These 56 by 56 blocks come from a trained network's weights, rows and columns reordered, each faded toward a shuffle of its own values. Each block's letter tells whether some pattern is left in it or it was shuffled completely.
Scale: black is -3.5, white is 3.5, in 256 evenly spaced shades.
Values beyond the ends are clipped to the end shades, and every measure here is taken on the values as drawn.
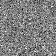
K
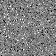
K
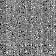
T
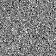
T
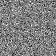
K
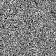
T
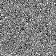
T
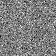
K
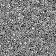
K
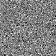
T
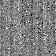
T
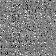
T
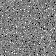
K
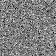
K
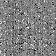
T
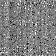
T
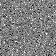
K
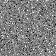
K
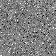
K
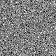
K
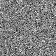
K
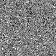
K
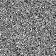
K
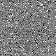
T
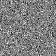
T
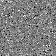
K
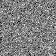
K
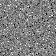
K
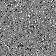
K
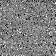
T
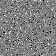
K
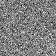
K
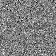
K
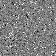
K
